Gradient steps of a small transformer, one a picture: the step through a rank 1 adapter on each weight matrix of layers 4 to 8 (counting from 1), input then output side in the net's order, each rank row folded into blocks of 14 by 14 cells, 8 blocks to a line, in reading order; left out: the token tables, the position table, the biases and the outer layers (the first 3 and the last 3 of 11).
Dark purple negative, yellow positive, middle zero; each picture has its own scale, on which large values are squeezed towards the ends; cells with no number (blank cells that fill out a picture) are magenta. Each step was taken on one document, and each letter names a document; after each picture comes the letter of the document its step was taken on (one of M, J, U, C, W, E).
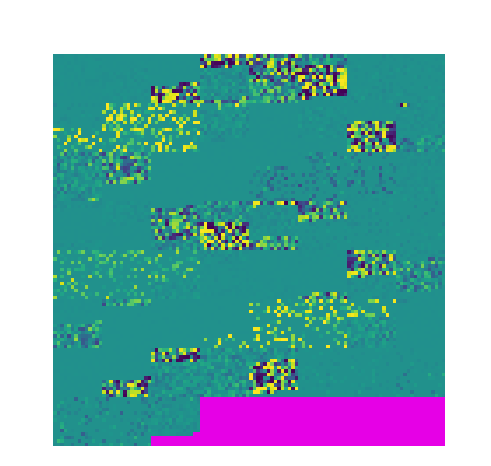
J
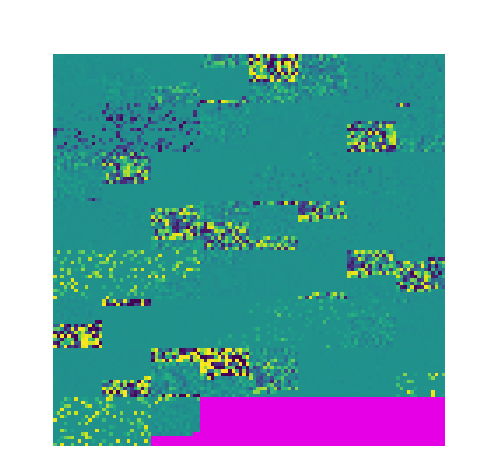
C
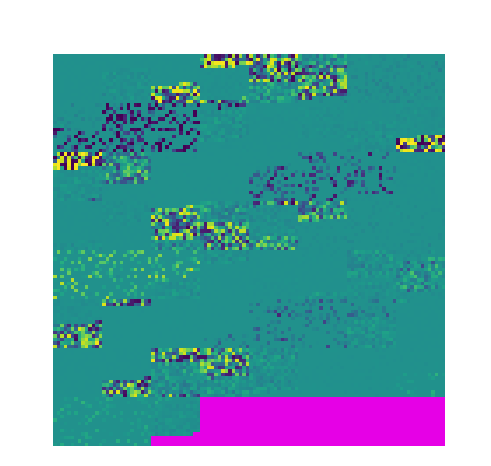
C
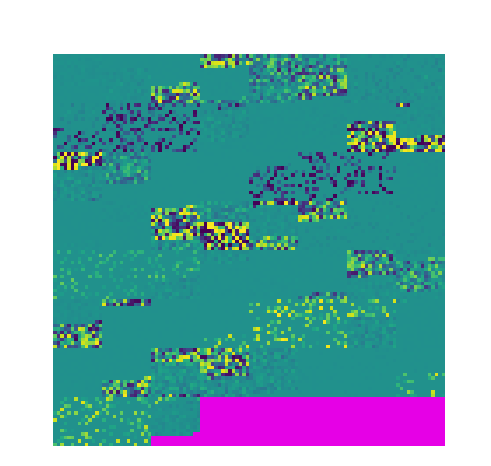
C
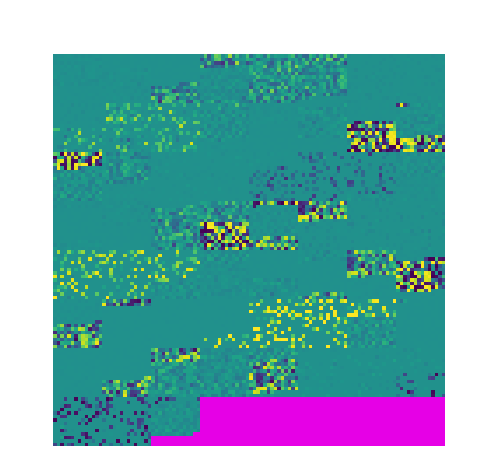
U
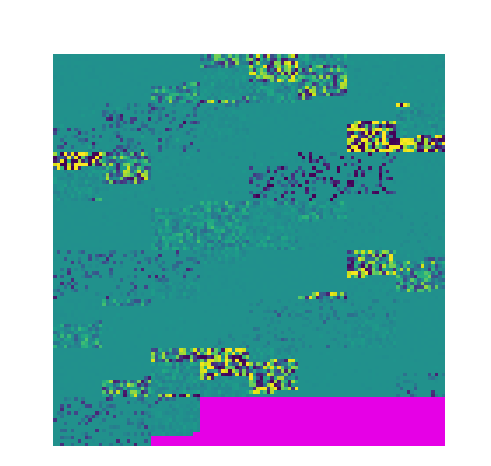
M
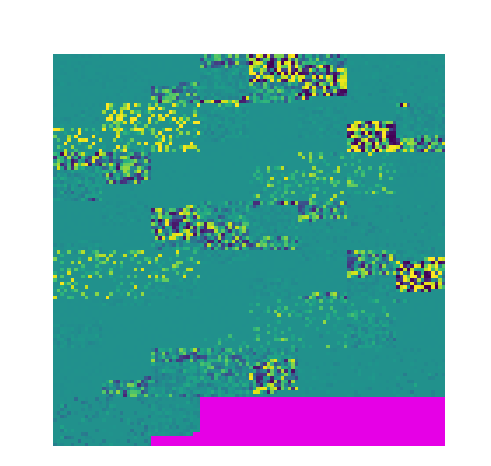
J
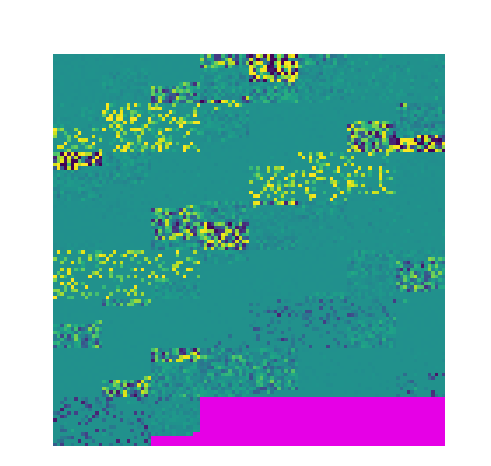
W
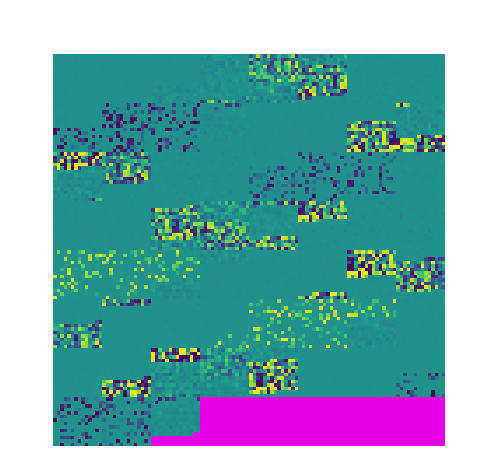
M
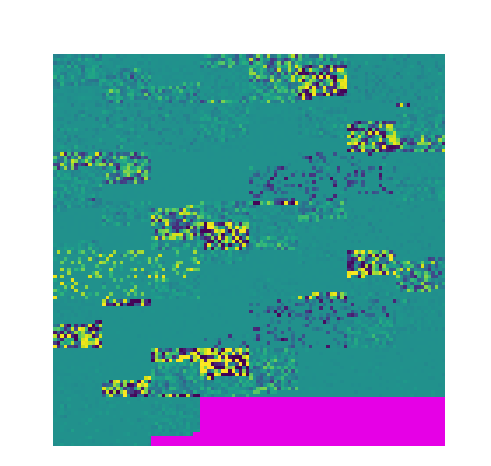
C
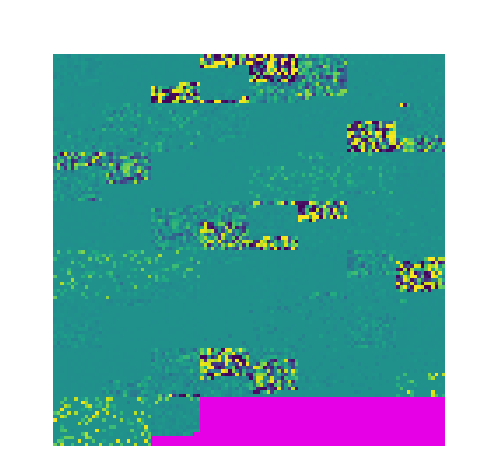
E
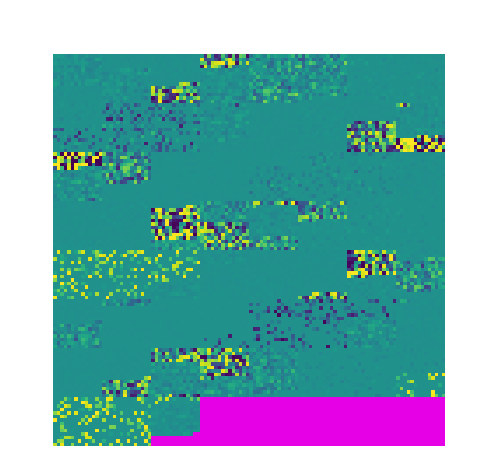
E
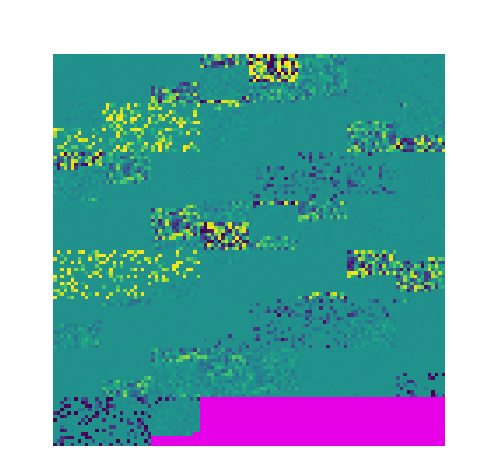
W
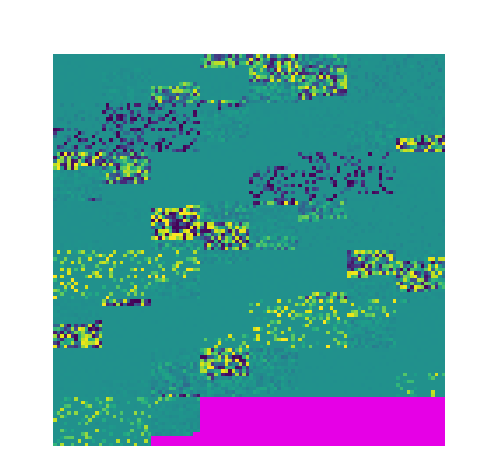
C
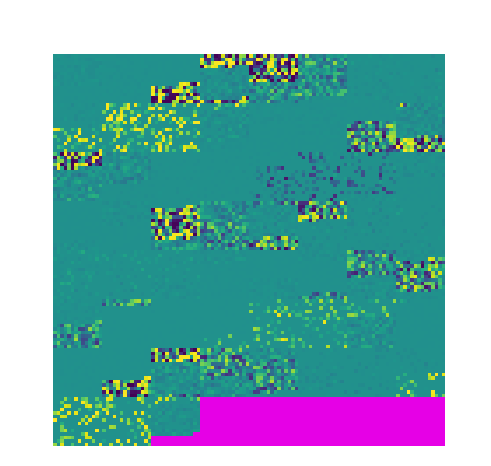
E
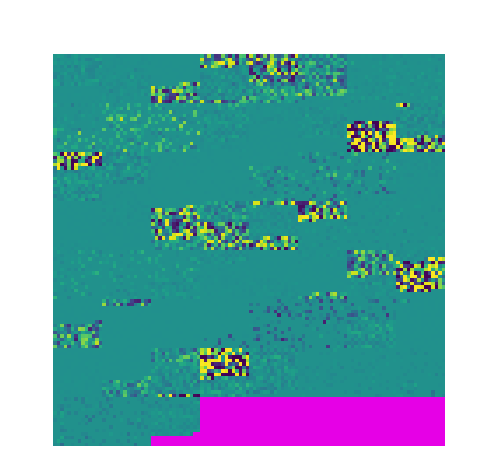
E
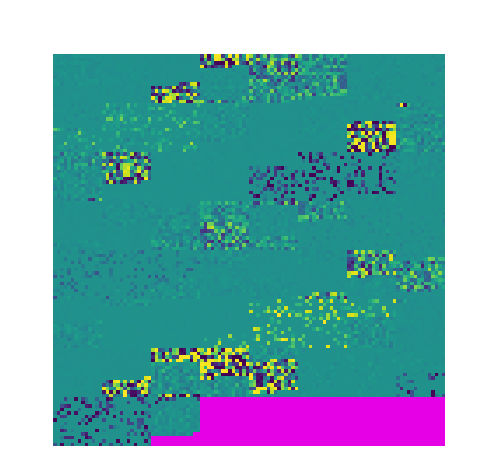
U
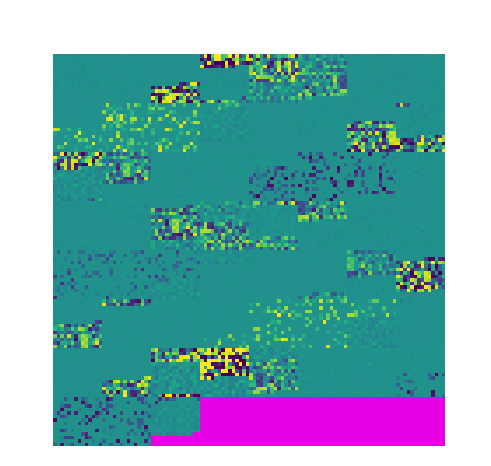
U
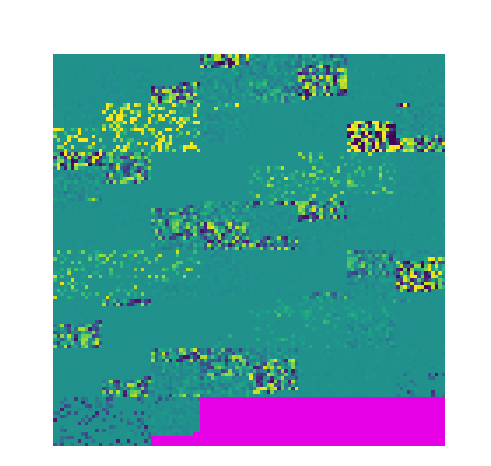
J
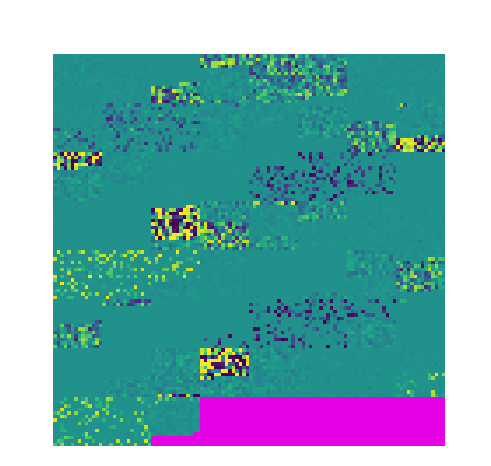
E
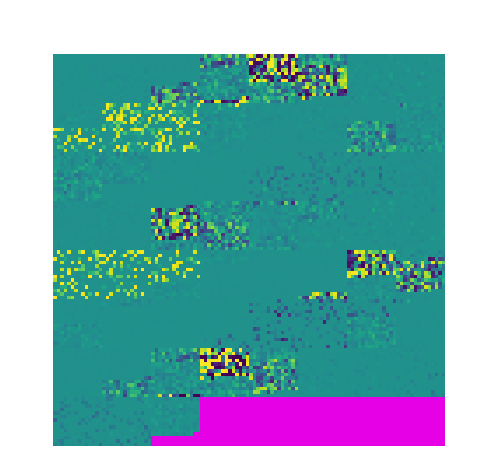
J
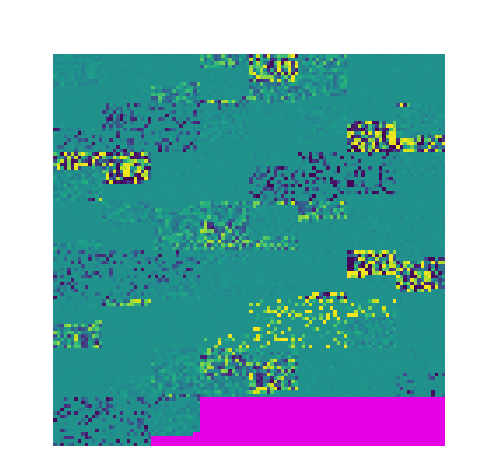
U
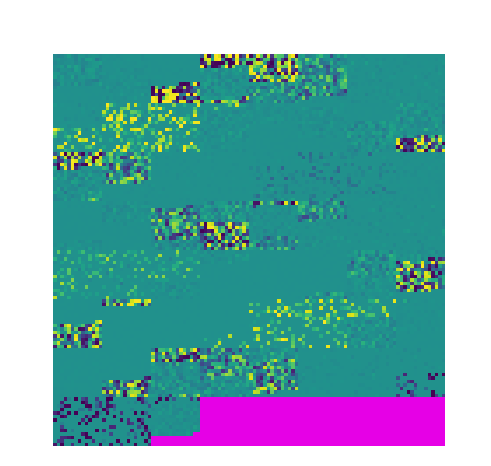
W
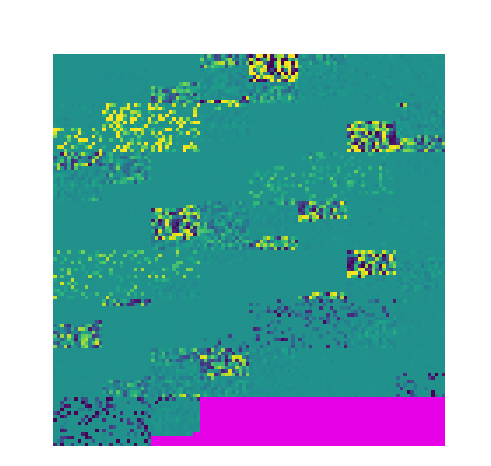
W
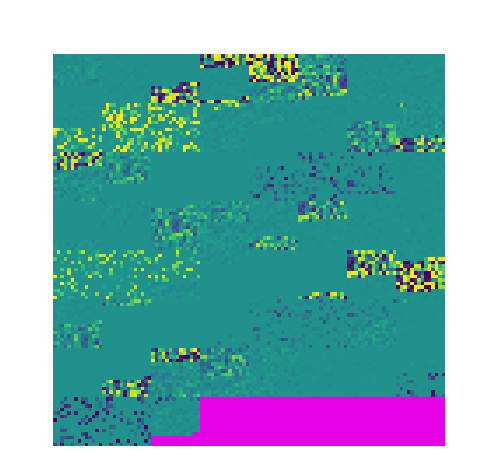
W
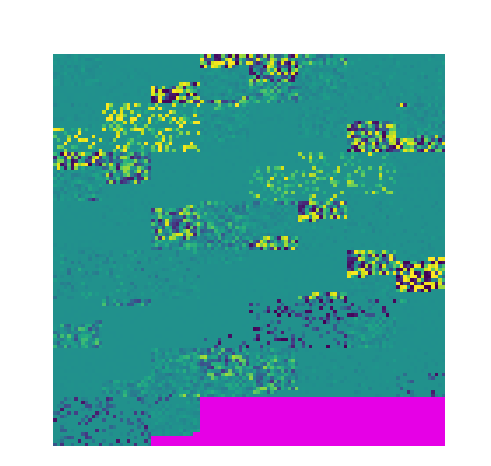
E
